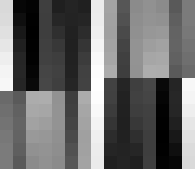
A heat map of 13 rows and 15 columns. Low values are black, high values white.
A half turn leaves it unchanged. On average the colour sits 40% of the way up the scale. No overall slope runs across the table. The grain runs up and down.
